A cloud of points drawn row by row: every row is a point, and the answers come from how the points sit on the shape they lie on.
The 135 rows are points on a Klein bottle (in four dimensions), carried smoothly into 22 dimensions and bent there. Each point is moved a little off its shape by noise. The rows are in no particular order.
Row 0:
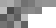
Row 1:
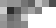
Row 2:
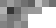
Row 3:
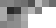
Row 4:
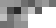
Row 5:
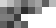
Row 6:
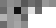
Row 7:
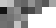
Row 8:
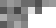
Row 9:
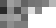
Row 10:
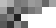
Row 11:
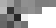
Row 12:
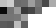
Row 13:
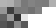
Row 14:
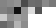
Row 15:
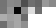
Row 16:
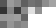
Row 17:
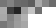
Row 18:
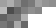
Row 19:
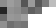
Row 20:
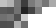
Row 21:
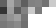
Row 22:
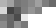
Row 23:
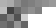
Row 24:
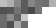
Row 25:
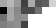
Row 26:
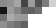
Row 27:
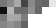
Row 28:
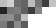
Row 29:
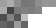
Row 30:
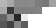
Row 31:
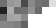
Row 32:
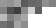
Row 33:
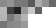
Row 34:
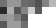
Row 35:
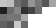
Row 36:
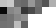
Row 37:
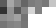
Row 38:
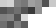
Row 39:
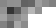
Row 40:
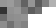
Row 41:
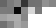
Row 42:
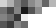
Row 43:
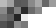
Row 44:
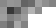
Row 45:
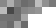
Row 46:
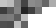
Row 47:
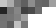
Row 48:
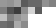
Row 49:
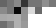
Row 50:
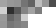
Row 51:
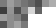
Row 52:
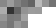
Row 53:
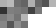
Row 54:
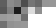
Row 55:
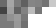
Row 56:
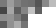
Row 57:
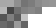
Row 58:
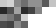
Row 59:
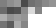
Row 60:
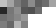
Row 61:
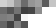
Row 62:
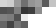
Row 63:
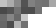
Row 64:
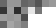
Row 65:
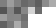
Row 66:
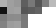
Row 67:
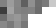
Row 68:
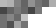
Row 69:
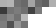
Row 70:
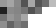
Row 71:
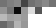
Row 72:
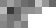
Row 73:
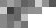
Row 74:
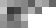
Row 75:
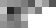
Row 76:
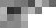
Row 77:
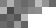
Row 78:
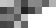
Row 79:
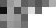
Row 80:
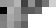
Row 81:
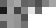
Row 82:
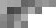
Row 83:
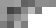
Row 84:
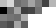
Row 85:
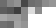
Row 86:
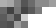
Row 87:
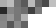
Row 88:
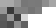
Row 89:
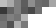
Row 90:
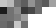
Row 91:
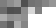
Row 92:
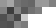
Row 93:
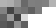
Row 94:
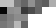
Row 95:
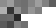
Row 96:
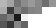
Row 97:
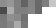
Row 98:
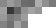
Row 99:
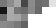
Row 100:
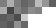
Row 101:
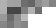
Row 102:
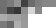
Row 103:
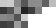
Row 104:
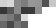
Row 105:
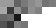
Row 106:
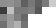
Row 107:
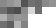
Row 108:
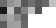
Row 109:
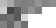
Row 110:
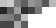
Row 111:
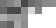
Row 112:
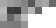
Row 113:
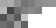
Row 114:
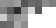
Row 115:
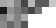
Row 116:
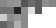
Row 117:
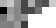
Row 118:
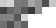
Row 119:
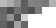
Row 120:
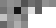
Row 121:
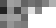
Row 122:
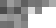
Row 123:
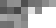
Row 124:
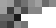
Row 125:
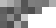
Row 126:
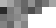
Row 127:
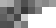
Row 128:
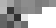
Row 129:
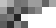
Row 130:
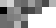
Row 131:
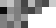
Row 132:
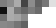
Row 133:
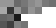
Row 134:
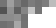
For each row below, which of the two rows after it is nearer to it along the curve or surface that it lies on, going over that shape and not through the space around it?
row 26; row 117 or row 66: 117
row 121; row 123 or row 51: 123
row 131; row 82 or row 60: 60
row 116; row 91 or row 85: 91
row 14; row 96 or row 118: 96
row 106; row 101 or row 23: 101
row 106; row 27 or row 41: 27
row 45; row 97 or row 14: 14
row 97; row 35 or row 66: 66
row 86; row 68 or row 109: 68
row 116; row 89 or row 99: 99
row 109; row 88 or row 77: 88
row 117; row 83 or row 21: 21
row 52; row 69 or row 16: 16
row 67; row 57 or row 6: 6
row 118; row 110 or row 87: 87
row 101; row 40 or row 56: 56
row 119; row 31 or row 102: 31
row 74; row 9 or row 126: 9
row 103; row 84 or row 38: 84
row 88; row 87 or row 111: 87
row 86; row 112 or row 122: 112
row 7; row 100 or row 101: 100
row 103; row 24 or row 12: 12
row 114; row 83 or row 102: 83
